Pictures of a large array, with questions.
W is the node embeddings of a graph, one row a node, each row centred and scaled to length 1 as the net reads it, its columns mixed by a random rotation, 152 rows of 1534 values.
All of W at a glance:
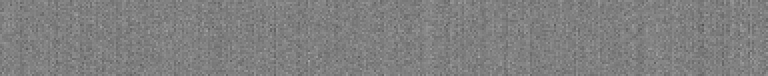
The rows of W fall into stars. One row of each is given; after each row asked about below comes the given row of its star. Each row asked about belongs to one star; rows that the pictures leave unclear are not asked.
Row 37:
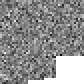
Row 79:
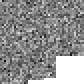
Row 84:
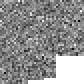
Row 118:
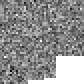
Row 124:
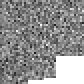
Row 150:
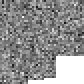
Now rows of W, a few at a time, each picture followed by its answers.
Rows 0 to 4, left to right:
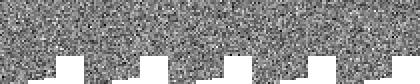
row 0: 79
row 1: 124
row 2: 150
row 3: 37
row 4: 150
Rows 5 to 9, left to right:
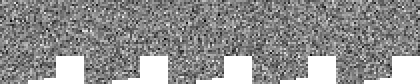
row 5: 84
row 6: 150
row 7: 37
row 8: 79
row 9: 37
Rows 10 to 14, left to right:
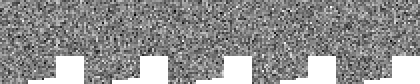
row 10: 79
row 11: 37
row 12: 118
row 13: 124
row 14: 84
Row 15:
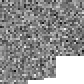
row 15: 150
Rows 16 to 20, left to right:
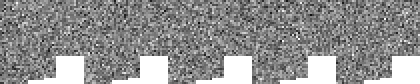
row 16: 118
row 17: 37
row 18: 37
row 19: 124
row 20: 124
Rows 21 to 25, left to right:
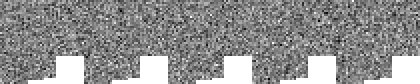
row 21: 84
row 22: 118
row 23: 150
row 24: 37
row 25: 124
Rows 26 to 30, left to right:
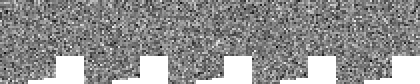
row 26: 84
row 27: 79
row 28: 37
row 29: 79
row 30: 84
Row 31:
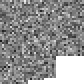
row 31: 37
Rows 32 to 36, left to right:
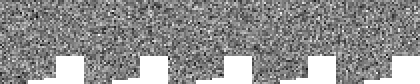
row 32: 118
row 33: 37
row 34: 79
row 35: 79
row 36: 124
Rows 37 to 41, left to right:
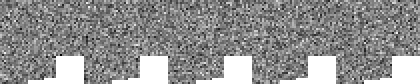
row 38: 124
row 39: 150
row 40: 37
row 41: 79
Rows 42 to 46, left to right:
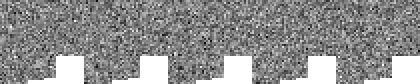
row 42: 118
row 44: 118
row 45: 37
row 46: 150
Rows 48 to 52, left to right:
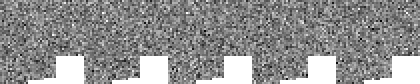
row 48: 84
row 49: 79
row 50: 79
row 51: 84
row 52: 124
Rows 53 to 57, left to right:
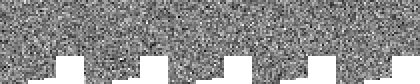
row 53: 37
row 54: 79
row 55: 150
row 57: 124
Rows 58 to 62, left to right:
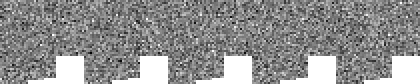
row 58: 84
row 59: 84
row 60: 84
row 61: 84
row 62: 84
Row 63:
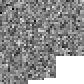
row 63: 79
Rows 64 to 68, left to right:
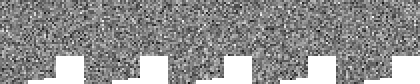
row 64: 124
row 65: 84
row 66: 150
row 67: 37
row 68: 124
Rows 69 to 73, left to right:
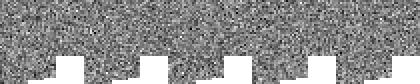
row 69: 118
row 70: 150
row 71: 84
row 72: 118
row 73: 118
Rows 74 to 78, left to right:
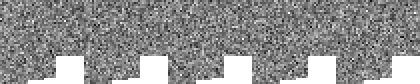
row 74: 37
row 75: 124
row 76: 118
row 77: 37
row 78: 124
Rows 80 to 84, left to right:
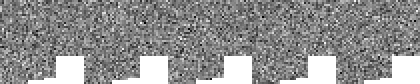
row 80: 150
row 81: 79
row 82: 37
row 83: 124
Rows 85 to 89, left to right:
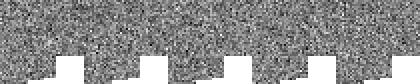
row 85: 37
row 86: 124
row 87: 84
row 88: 37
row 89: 124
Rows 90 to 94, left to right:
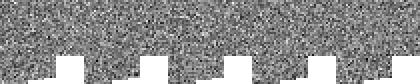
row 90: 84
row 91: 79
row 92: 118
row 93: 37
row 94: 150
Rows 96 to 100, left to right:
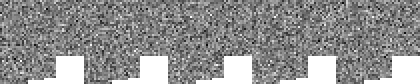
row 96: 124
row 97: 124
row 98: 150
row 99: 150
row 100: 124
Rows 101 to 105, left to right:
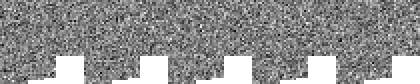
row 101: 84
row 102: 118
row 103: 118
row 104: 79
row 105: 84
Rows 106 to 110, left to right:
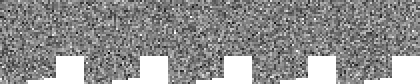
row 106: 84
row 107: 37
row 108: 150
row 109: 84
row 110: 79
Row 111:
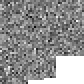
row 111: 118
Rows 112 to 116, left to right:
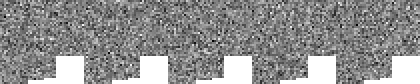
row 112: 150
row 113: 37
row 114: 150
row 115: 79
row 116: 124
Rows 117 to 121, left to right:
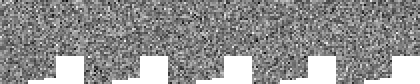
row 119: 118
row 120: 37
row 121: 37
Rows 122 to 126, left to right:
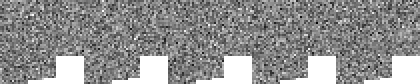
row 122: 84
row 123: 150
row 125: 84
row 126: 84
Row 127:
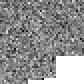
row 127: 150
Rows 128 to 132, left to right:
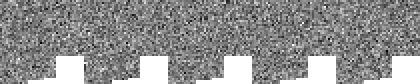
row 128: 84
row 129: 37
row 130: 118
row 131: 84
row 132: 150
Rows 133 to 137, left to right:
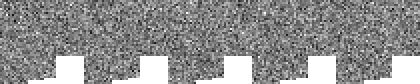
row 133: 118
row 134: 118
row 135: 79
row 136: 84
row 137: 124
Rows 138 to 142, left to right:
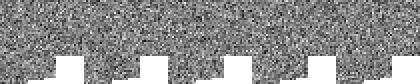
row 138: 118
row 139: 150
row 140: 118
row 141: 37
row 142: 37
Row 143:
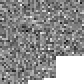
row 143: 150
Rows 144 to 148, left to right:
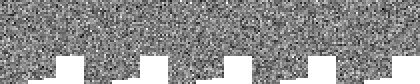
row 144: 118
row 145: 124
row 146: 79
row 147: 84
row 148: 84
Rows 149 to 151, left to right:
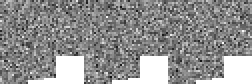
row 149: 84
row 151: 79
